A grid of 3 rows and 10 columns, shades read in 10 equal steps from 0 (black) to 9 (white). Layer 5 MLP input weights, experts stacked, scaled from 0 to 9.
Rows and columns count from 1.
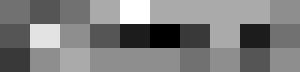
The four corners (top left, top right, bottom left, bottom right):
4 5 2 5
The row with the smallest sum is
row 2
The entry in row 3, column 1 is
2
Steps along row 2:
up down down down down up up down up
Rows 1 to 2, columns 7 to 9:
6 6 6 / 2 6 1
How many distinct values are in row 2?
8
